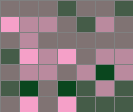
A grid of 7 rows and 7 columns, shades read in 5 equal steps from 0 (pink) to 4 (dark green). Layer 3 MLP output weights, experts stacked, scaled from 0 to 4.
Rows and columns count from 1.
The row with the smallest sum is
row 4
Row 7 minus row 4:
-1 0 1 0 1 2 2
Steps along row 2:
up same up up down up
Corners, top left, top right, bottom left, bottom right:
2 3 2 3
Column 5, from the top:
2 3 2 2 1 3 3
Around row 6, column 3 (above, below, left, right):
1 2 4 4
